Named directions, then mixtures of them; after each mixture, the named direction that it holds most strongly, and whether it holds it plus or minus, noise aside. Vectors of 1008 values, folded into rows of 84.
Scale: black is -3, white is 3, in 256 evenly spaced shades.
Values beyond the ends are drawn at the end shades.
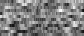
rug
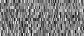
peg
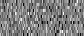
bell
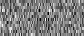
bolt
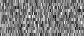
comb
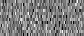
bell, plus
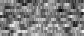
rug, minus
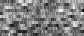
rug, plus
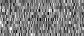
bolt, plus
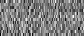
peg, minus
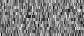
comb, minus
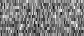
comb, minus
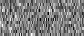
bolt, plus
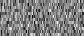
comb, minus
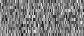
comb, plus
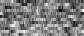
rug, minus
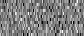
bell, plus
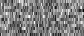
comb, plus
